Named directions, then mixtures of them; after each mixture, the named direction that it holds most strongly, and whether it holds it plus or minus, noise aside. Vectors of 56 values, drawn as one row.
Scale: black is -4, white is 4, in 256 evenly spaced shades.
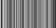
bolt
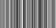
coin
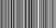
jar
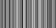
coin, minus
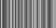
bolt, minus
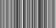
coin, plus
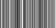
coin, plus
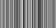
coin, plus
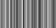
coin, plus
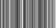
coin, plus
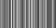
jar, minus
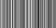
jar, minus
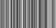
coin, plus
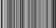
bolt, plus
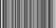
bolt, minus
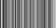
bolt, minus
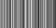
jar, minus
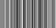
coin, plus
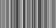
coin, plus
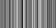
coin, minus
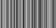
coin, plus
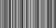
coin, minus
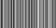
jar, plus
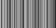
bolt, plus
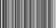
bolt, minus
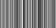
coin, plus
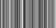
coin, plus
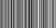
jar, plus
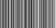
jar, plus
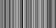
coin, minus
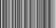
bolt, minus
